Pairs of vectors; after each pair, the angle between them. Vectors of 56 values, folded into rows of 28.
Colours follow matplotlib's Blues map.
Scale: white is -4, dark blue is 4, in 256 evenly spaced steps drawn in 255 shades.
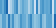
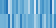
nearly parallel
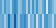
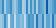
nearly opposite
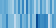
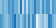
nearly opposite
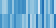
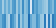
orthogonal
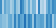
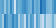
partly opposed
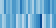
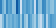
partly opposed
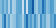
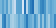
nearly parallel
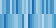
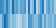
partly aligned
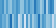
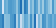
orthogonal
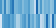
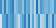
nearly parallel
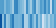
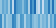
partly aligned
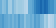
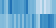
nearly opposite
